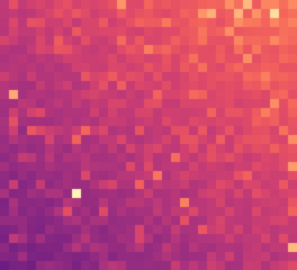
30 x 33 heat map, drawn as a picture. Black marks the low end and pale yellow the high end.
Slope: up to the top right. Stripes: none. Odd rows or columns: none. Mirror symmetry: none. Ninth with the highest average: top right. Ninth with the lowest average: bottom left.
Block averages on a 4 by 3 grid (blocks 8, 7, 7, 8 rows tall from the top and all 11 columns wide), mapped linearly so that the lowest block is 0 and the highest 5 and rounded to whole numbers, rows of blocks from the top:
3 4 5 | 2 3 4 | 1 2 3 | 0 1 2
